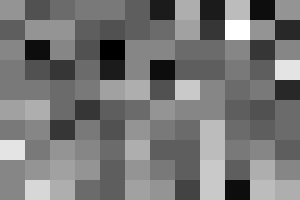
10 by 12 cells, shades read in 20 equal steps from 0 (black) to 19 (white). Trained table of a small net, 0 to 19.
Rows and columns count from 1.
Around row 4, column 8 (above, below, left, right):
8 15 1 7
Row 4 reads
9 6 4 8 2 10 1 7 7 9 7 17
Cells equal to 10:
16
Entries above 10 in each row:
4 5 0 1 3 3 2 4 6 7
